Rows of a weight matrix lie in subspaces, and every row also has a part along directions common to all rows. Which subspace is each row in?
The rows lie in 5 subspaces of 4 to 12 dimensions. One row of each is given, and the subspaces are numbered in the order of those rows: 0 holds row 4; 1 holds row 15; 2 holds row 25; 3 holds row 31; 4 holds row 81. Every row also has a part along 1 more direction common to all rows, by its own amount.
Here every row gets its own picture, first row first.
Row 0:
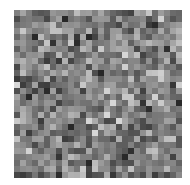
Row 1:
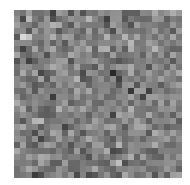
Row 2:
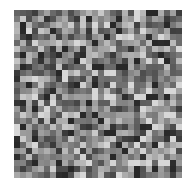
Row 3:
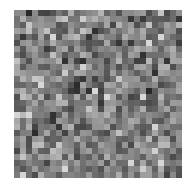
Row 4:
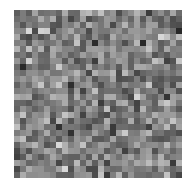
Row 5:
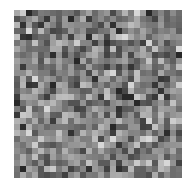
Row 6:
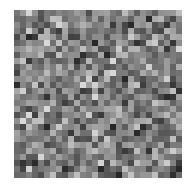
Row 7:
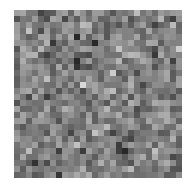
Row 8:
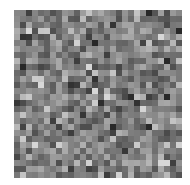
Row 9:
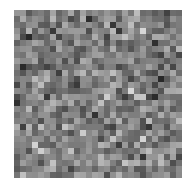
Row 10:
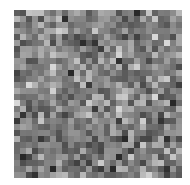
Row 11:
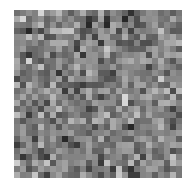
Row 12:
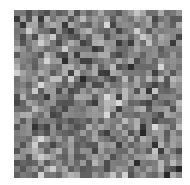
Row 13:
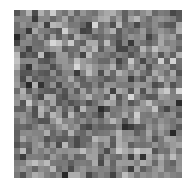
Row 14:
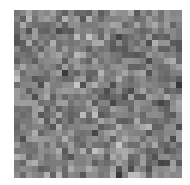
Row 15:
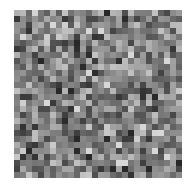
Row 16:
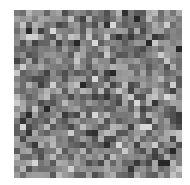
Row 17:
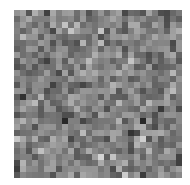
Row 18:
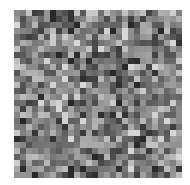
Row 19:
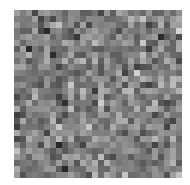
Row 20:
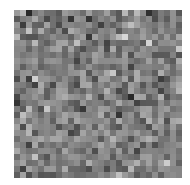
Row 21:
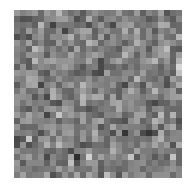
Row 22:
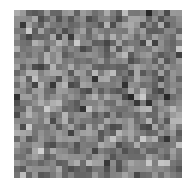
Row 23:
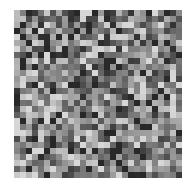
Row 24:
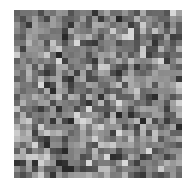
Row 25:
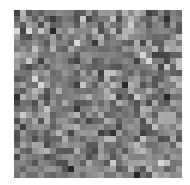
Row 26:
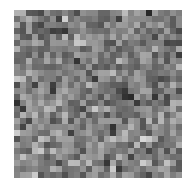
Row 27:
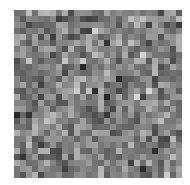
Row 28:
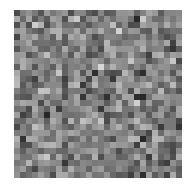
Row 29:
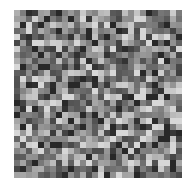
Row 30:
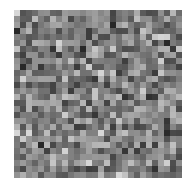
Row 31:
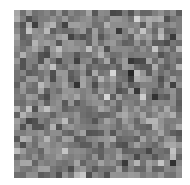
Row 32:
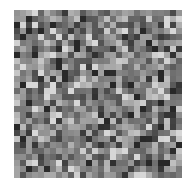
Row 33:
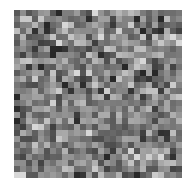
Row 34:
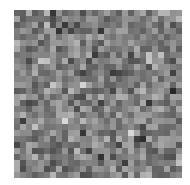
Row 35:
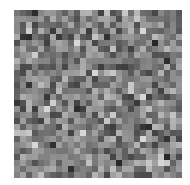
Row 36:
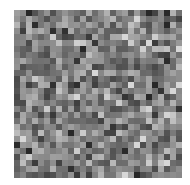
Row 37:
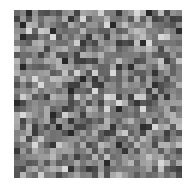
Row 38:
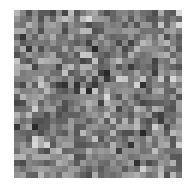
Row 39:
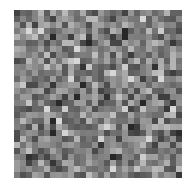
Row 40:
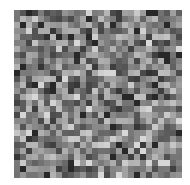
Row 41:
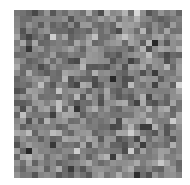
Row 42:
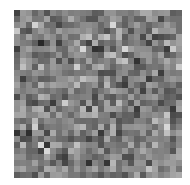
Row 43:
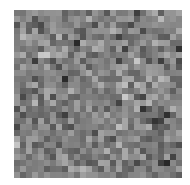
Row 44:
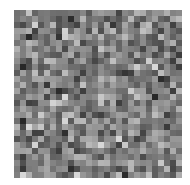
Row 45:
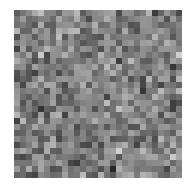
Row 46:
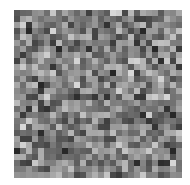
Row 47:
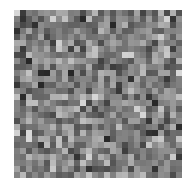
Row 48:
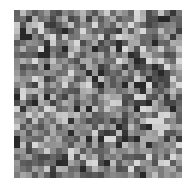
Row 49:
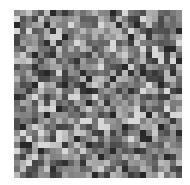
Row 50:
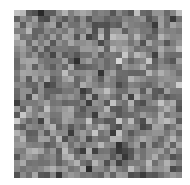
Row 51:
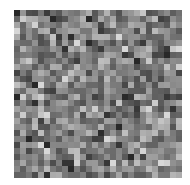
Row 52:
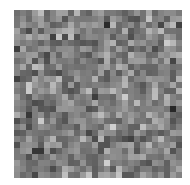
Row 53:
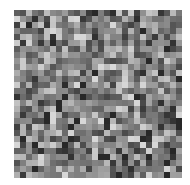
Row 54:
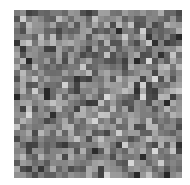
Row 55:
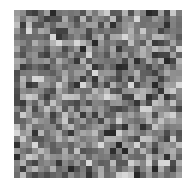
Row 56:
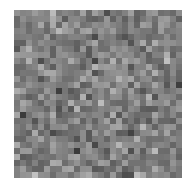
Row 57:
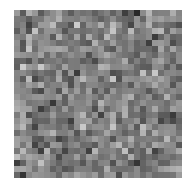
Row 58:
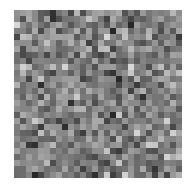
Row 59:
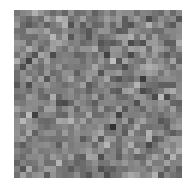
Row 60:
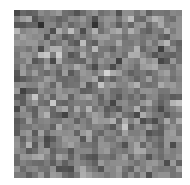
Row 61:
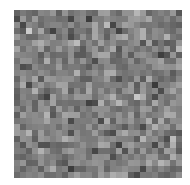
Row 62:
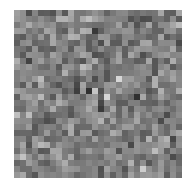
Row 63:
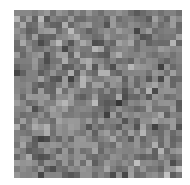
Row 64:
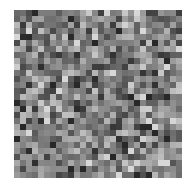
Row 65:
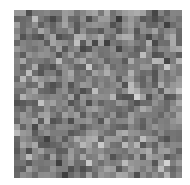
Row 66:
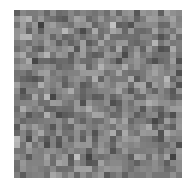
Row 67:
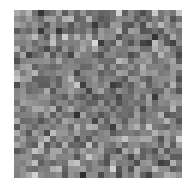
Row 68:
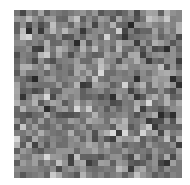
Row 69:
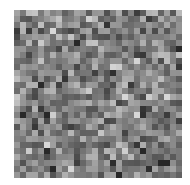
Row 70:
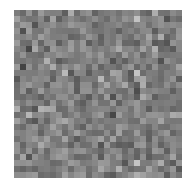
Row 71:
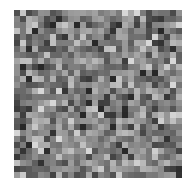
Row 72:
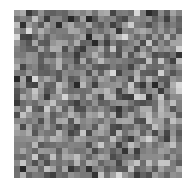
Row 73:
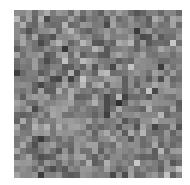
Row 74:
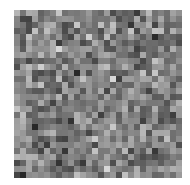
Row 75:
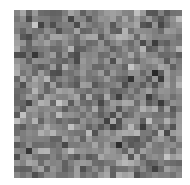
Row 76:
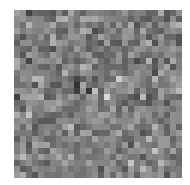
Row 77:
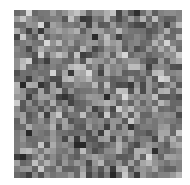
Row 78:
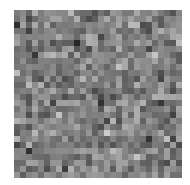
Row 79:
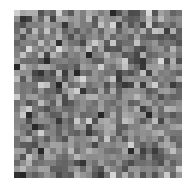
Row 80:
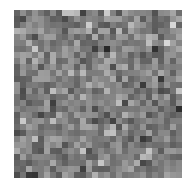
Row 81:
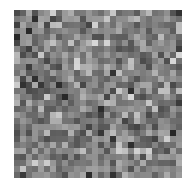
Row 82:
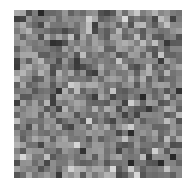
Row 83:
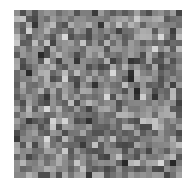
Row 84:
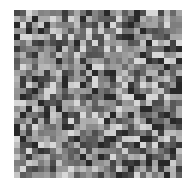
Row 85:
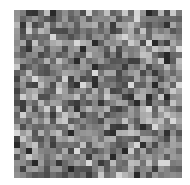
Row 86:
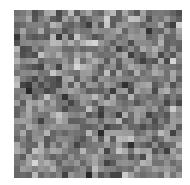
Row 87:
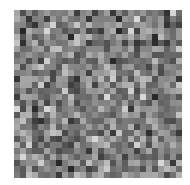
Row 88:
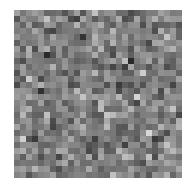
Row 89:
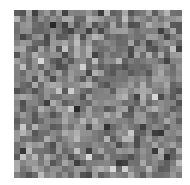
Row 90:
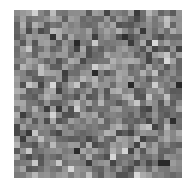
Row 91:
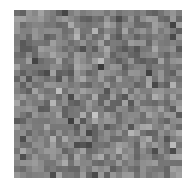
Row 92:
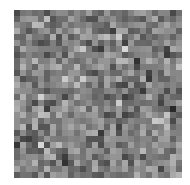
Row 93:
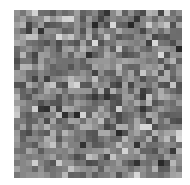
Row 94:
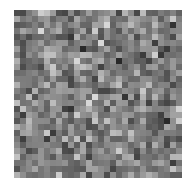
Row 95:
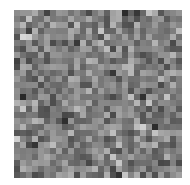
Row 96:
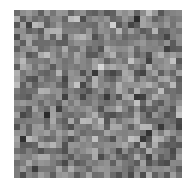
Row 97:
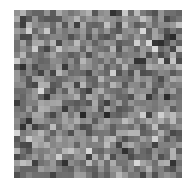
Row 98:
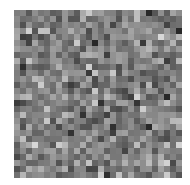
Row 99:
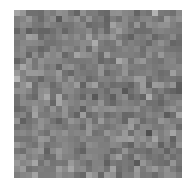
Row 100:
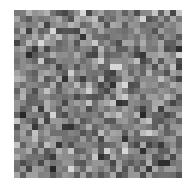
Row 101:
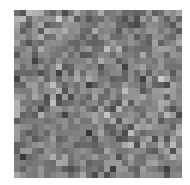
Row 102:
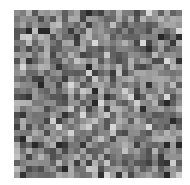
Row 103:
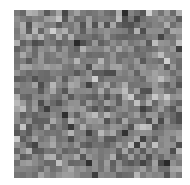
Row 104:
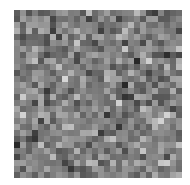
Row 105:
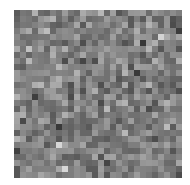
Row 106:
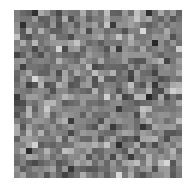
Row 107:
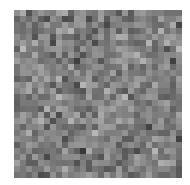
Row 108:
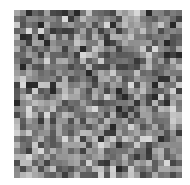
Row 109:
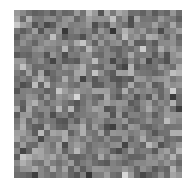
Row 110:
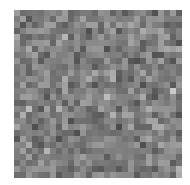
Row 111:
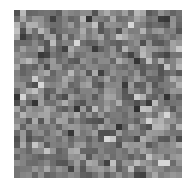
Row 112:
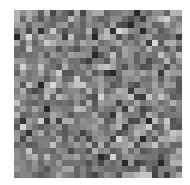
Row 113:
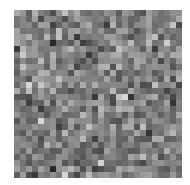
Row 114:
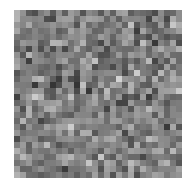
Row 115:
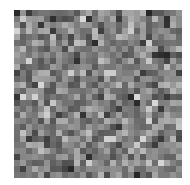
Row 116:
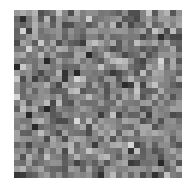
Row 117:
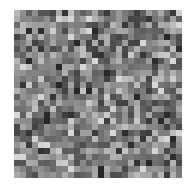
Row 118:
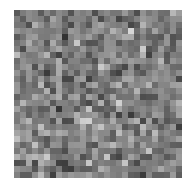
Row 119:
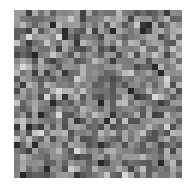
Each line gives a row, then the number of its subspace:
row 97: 3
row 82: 4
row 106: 2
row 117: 0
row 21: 2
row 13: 4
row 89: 1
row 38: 0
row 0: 4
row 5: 4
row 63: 0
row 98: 0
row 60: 2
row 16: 4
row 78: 1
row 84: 3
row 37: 0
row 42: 2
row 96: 3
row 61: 0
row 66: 2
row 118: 3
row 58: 1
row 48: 2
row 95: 1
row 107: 4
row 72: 4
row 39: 1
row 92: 2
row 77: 4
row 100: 2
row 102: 0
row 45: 4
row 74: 3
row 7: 4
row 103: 4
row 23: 4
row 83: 3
